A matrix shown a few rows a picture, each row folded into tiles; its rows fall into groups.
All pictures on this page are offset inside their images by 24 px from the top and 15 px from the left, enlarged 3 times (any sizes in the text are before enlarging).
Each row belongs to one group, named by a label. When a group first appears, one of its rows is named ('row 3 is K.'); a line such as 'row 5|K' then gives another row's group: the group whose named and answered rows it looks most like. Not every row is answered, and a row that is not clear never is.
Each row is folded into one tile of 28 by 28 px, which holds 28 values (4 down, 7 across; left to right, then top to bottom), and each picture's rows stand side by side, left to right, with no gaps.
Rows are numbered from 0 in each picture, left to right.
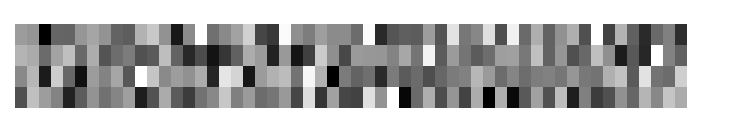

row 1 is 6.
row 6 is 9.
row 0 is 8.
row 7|8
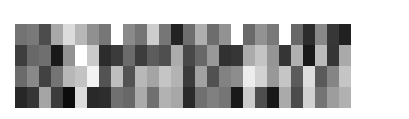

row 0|6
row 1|6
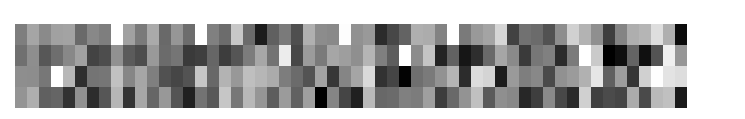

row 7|6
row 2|6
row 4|8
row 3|9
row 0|9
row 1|9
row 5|6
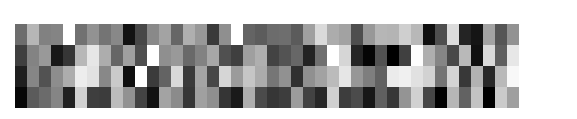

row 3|6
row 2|6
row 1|8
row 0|6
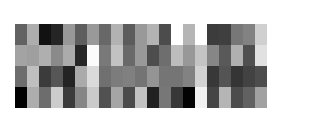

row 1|9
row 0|8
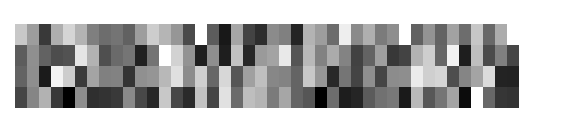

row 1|6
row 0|6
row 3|9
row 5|9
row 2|8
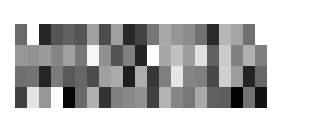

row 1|8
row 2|9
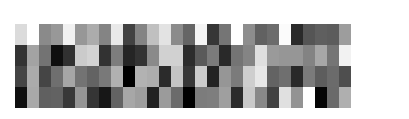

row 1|6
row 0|6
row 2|6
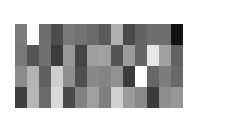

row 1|8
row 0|8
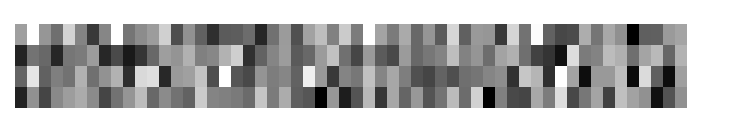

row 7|8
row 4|9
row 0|6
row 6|8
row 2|8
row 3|9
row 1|6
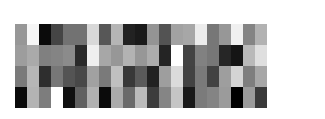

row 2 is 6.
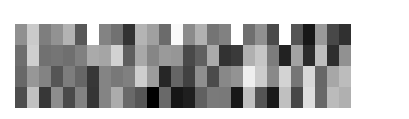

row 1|9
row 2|6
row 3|8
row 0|9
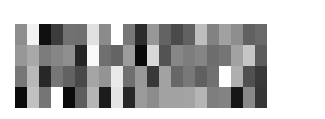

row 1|8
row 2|9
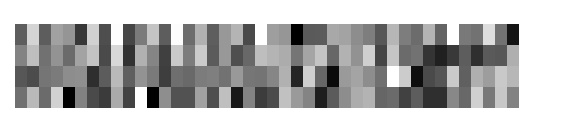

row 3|8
